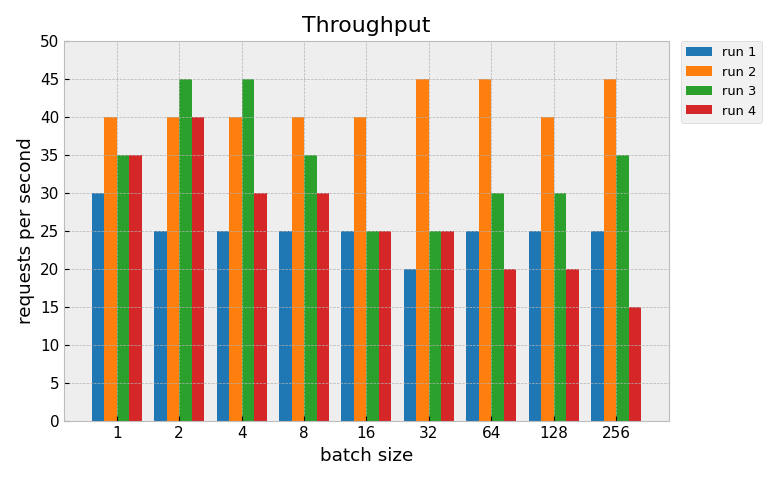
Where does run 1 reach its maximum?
1
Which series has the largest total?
run 2
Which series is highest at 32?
run 2
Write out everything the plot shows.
Title: Throughput
x-axis: batch size, ticks 1 2 4 8 16 32 64 128 256
y-axis: requests per second, ticks 0 5 10 15 20 25 30 35 40 45 50
Legend: run 1, run 2, run 3, run 4
Values:
run 1: 30 25 25 25 25 20 25 25 25
run 2: 40 40 40 40 40 45 45 40 45
run 3: 35 45 45 35 25 25 30 30 35
run 4: 35 40 30 30 25 25 20 20 15
